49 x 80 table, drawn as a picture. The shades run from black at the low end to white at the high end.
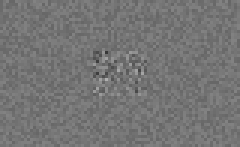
Seam: none. Odd patch: rougher, in the centre. Roughest part: centre. Mirror symmetry: none. Odd rows or columns: none. Grain: fine. Histogram: heavy tails on both sides.
